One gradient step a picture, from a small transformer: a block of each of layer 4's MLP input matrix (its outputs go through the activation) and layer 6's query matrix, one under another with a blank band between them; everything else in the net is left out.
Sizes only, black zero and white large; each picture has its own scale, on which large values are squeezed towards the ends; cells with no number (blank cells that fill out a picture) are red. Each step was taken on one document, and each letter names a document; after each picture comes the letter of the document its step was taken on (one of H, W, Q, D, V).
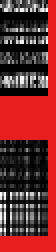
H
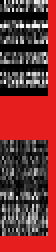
H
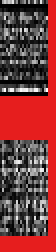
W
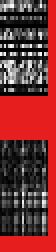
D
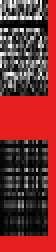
D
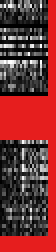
D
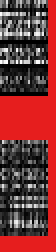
W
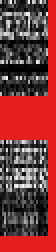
W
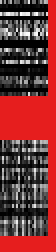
W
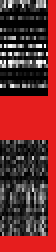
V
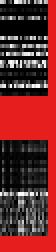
V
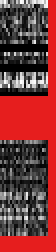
H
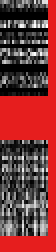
H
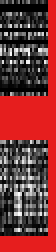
W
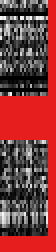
W
